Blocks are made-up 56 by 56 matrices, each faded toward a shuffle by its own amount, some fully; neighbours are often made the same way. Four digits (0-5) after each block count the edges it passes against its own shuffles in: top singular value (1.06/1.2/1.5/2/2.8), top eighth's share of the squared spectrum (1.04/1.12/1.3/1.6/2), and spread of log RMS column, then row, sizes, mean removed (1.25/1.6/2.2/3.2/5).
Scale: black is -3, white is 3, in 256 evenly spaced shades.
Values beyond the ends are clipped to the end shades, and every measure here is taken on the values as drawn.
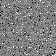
1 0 0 0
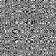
4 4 2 3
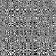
4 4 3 3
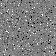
1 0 0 0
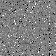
2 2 0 1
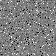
0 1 0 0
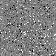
2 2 0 0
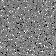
0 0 0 0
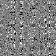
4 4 3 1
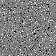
0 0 1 0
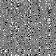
4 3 2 1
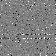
3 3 0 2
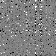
3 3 2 2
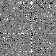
3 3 1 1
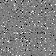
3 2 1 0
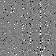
3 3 2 0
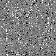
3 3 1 1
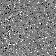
0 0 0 0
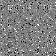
3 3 1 1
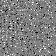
2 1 0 0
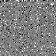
3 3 0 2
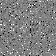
3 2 1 0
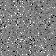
3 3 1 1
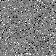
1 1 0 0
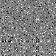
3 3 1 1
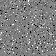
2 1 0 0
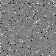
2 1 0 0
